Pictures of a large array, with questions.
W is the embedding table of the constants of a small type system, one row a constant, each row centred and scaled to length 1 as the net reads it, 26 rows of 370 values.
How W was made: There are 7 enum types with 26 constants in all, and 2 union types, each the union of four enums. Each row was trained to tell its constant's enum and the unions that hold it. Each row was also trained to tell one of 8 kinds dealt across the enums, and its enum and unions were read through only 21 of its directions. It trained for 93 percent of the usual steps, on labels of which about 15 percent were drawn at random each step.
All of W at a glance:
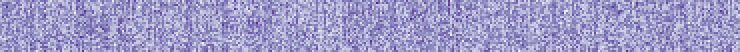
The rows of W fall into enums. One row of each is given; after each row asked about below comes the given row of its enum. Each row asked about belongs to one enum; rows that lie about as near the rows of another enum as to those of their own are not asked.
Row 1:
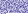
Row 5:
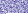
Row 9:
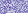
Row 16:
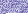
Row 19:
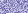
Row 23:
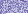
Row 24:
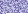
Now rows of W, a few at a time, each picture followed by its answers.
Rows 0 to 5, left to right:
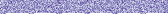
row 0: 9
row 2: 23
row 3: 23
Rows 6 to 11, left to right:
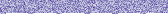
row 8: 16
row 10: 16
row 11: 5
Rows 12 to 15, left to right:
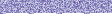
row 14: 19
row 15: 19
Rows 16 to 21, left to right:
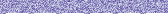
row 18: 24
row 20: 23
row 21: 9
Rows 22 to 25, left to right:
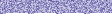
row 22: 16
